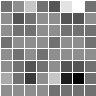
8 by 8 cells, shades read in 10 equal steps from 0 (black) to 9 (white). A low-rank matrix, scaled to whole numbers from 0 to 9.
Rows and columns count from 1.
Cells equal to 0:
1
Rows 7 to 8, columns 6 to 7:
1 0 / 4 4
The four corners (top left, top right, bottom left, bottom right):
4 4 5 4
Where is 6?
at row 7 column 1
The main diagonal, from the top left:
4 3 4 5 5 3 0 4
